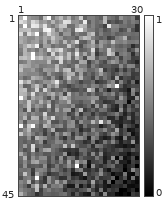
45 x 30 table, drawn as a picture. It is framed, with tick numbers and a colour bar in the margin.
Ninth with the lowest average: bottom right. Ninth with the highest average: top left. Grain: fine. Stripes: none. Mirror symmetry: none. Odd rows or columns: none. Slope: up to the top left.
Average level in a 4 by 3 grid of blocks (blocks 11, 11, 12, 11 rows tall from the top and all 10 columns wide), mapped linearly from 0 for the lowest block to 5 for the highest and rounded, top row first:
5 4 3
4 3 2
3 2 1
3 1 0
